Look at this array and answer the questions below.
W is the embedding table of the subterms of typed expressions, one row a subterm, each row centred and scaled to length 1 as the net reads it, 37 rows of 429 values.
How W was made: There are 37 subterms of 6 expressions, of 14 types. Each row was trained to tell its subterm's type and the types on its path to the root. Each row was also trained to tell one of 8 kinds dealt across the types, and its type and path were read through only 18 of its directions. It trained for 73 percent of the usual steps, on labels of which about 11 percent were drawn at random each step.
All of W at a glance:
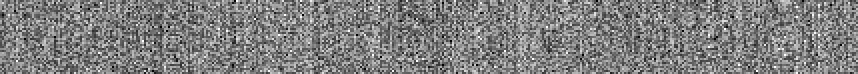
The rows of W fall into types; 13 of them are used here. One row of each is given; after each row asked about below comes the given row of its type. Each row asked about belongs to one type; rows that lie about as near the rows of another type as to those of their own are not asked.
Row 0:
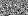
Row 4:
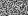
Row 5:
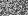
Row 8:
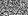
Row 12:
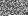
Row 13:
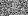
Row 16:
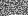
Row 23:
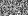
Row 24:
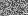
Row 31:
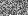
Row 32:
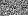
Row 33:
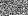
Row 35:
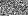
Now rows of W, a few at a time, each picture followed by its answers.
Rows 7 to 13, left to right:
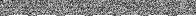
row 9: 32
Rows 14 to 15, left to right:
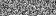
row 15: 23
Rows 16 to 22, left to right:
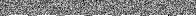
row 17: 32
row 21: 13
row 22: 23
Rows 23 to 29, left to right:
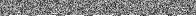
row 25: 32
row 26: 33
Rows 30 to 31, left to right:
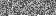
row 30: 4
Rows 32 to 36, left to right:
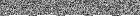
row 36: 13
